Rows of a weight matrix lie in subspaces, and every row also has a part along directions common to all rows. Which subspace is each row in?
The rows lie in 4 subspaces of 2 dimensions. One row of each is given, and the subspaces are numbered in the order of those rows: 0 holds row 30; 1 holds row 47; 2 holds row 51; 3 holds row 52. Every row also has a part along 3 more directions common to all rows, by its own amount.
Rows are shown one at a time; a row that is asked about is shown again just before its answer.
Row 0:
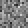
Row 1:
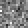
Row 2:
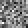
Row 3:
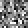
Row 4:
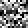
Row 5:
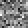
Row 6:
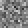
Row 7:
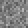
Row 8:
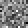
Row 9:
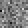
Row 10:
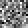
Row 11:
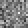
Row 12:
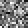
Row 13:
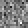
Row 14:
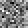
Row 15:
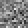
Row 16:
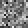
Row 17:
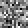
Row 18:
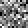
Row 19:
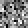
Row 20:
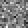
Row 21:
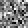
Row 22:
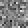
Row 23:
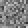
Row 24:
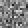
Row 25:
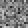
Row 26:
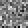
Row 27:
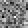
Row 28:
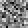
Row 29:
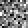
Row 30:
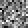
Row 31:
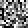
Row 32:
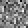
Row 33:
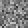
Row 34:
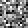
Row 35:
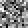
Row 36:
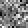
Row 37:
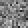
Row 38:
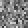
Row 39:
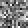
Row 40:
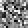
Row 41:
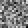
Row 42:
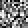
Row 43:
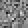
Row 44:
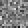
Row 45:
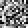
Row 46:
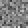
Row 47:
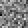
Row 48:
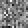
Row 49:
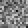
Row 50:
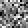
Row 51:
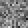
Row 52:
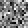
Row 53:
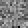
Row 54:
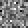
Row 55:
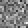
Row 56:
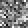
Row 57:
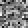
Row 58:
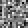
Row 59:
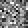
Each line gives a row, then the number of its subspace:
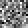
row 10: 0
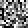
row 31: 0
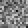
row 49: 0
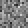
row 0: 1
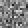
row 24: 2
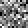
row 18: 1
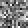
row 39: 2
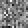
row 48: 2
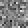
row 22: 2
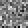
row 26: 2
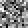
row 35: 3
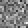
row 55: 0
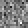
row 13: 3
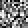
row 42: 1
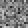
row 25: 0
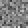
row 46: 2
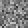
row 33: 3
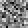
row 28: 3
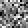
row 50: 1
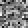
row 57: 1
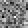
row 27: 3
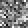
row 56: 2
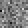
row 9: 3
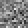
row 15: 3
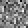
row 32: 0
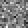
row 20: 3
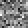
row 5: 1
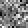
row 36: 1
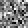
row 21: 3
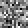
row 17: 2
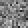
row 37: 2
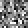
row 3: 3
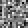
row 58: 1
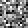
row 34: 1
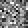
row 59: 3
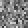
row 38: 3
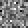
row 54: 2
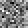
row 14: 3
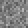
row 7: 0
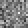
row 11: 0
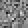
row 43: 1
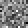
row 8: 0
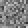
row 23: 0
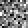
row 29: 1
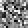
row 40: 3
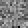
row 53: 2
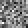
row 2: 0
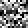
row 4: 1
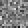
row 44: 2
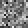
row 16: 2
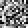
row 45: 0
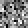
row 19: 3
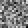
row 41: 0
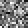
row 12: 3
